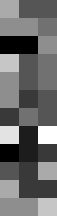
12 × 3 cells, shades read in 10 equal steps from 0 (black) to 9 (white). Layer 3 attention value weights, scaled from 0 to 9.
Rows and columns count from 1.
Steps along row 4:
down up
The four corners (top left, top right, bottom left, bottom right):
6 3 5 7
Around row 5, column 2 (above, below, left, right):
3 2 5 4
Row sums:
12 14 5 14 12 10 9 18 3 11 10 17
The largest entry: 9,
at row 8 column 3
